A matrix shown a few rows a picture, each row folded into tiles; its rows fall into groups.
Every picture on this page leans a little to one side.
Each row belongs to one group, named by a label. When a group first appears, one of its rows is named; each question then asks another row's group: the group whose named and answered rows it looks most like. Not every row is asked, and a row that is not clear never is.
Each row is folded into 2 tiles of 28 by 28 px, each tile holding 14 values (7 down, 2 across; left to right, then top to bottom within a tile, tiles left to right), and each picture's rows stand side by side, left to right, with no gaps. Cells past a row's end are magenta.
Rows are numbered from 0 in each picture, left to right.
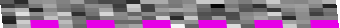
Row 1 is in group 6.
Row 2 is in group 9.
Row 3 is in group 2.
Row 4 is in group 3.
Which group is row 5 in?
2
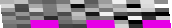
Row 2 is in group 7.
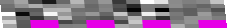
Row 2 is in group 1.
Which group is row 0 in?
6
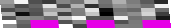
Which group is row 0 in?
6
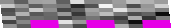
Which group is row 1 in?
6
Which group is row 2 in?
7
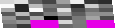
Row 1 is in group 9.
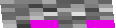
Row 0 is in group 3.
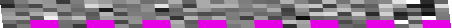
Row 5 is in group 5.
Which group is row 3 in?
7
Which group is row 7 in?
6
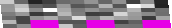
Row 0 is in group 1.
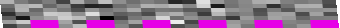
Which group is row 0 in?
5
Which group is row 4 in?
2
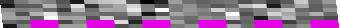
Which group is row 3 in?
1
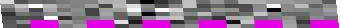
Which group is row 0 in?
5
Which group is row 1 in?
2
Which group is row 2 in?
1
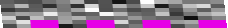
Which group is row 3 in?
5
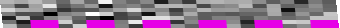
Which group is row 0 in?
7
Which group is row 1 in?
5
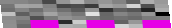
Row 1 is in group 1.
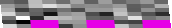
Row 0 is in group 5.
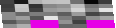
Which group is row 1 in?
1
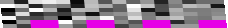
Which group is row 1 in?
7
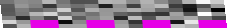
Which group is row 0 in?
5
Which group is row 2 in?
7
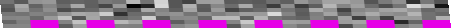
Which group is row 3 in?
9
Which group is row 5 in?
6
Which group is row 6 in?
5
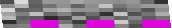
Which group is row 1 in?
7
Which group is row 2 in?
6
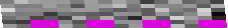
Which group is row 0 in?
7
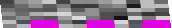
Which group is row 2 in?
7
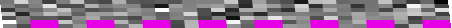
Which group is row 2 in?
1
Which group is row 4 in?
7
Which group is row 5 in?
9
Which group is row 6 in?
3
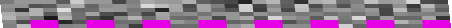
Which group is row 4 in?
9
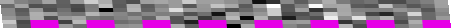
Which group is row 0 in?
3
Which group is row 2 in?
9
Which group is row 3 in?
7
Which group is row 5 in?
5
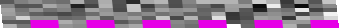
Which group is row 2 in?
9
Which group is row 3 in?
2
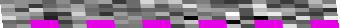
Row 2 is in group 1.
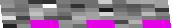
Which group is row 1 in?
3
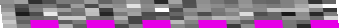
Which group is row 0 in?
6
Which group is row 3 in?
7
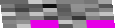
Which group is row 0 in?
1
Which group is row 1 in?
5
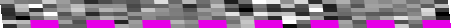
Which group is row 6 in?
7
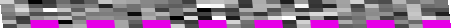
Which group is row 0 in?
1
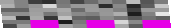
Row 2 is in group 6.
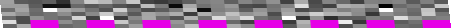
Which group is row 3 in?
9
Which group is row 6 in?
1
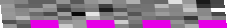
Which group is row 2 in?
6
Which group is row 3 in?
1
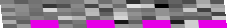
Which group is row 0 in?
1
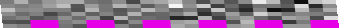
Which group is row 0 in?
7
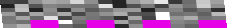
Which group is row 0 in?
9
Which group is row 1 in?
6
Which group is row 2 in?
2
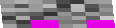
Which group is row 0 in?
7
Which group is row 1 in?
9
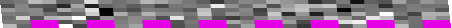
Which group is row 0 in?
2
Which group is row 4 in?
2
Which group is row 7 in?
3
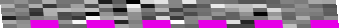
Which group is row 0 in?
2
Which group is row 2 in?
9
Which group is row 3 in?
6
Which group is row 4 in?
1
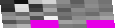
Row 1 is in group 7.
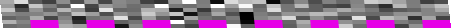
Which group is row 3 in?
6
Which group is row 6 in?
2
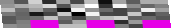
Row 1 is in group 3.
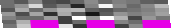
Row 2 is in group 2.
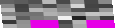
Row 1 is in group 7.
